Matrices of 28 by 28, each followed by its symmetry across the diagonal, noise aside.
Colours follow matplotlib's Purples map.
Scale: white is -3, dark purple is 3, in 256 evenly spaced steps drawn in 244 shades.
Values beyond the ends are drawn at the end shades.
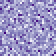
symmetric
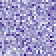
antisymmetric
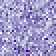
neither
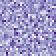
antisymmetric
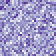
symmetric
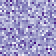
antisymmetric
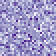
antisymmetric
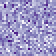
neither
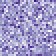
neither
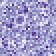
symmetric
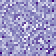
symmetric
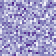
neither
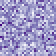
neither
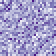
symmetric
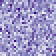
neither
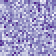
antisymmetric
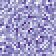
symmetric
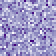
antisymmetric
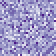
symmetric
